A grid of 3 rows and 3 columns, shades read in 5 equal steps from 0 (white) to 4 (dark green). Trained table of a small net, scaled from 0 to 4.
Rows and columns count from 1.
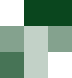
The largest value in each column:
3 4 4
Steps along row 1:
up same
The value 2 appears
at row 2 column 1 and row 2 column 3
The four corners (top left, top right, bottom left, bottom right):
0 4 3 0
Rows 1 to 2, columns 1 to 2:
0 4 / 2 1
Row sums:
8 5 4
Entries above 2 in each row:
2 0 1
